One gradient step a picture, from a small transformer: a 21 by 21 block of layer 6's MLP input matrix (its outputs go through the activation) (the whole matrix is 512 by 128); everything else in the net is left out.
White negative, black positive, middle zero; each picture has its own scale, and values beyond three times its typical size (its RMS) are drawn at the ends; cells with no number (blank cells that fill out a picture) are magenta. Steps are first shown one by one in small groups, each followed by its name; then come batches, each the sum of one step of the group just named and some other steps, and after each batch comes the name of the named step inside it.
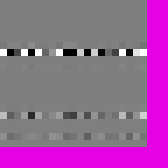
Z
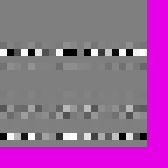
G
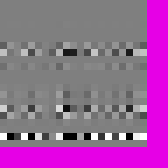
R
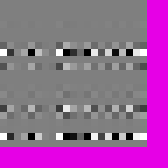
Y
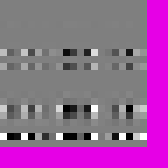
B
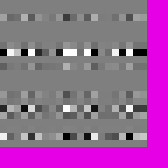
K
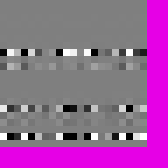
B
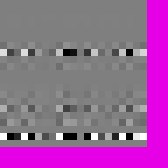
R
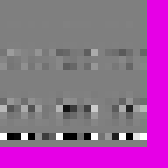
B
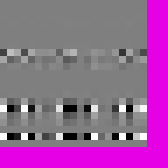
B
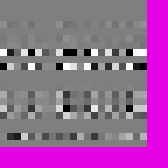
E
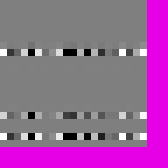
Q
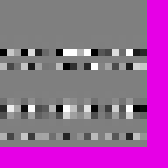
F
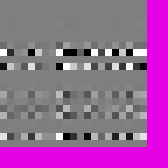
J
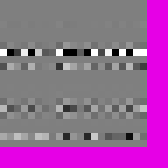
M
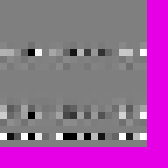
Q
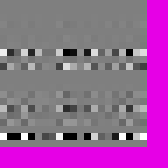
E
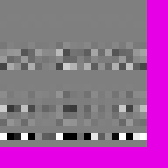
J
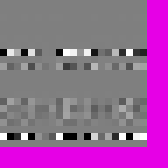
F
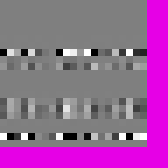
F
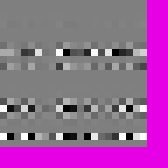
M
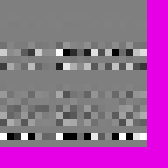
J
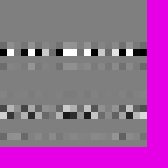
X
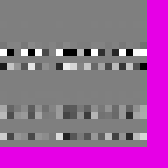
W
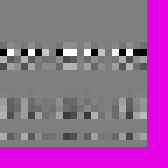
X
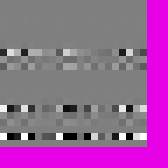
W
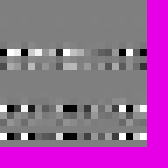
W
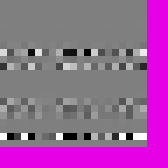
W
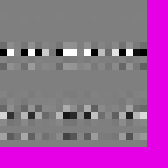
X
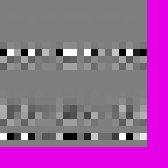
X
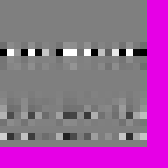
X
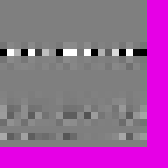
X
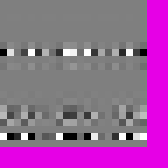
X
